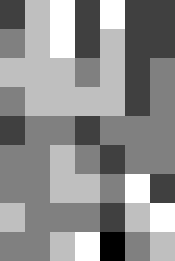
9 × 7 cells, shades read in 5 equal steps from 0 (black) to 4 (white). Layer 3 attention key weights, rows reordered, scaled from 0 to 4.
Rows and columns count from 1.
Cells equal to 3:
18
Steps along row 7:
same up same down up down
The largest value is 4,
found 6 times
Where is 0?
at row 9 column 5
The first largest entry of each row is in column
3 3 1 2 2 3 6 7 4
